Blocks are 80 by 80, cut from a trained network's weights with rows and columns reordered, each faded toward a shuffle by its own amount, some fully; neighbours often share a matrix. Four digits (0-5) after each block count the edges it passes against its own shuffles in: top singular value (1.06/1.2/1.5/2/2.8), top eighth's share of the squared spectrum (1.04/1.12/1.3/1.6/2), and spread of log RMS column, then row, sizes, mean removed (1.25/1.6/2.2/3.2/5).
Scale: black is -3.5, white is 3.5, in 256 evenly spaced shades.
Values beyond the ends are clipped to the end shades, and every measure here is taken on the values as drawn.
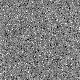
0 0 0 0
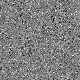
0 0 0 0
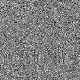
3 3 1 1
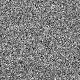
0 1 0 0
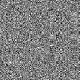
4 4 2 1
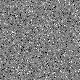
0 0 0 0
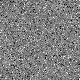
0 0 0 0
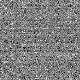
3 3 3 1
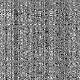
4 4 1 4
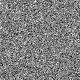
0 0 0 0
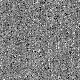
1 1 0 0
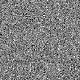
2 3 2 1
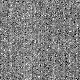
3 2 0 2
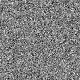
2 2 0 0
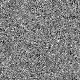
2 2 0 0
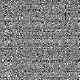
3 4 4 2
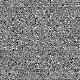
2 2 2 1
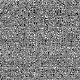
2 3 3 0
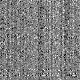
4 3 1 3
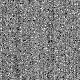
2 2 0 0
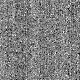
2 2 0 1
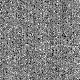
2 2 0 1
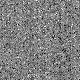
1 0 0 0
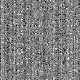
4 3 0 3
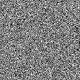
3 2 0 0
